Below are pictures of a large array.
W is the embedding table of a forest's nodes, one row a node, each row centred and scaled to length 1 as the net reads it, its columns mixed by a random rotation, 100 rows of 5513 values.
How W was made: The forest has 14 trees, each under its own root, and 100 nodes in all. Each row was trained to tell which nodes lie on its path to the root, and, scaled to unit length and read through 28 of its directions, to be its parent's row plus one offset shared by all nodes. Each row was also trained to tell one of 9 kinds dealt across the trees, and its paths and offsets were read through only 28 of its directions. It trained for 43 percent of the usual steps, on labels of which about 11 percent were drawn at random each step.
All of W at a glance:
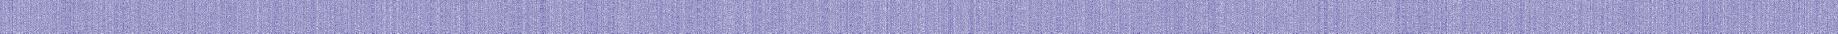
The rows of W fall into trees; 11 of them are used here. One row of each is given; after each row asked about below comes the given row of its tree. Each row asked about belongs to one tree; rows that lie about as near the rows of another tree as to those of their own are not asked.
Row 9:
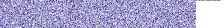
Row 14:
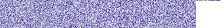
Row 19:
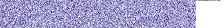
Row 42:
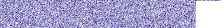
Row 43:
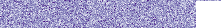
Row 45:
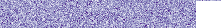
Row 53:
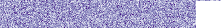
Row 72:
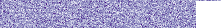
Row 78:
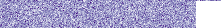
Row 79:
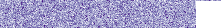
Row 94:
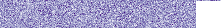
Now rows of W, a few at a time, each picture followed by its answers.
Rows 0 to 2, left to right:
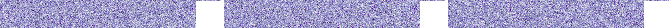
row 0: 14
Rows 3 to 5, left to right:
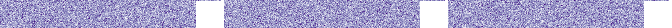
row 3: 42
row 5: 19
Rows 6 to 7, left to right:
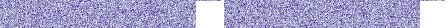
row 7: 53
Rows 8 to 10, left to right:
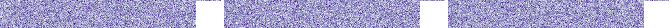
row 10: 43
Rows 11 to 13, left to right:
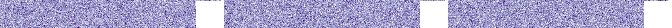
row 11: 79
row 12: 79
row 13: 94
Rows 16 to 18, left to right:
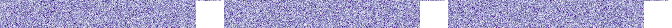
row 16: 19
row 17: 42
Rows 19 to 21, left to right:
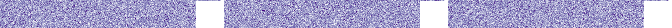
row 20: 94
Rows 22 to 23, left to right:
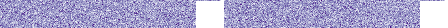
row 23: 94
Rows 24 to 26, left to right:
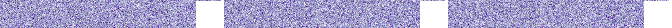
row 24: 9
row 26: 19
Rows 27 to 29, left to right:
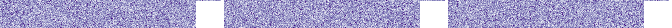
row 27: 45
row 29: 53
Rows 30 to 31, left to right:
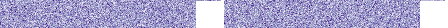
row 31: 45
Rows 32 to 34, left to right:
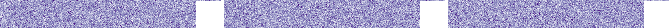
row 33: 9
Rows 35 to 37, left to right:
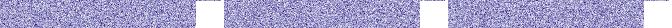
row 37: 9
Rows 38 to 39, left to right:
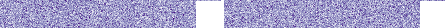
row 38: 79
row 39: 14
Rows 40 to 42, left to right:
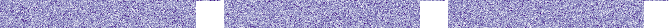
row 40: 94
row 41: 45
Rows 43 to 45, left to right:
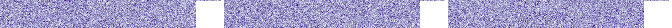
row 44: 53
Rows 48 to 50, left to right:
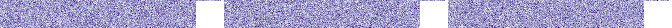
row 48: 45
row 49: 9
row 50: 45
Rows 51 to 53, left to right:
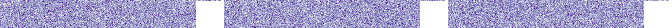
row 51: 9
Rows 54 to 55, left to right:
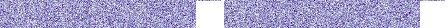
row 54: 9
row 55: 14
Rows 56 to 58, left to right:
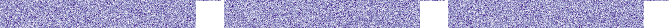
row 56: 19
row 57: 78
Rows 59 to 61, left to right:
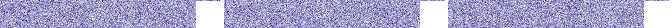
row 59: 53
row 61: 94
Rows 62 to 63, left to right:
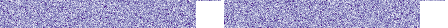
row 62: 9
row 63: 45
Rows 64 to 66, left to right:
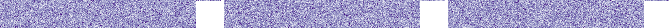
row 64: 78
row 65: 53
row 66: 53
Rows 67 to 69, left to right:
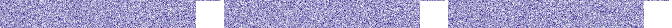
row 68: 9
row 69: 79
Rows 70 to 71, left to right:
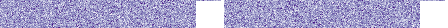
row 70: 72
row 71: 45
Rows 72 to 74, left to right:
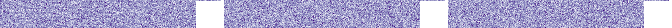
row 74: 45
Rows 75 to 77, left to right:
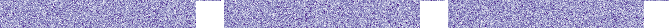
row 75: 43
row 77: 19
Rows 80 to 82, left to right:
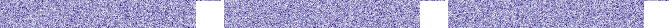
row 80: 79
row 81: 72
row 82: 14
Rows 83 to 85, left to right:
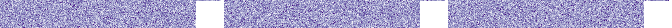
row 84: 53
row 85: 53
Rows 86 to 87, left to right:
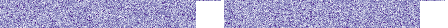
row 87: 78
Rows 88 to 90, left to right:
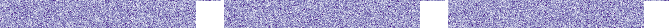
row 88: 9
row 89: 78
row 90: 45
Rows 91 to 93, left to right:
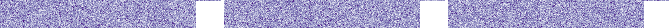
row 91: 43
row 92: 45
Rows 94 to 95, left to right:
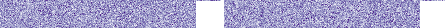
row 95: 9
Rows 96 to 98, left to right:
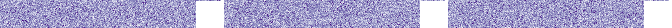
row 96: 53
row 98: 14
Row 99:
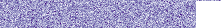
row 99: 53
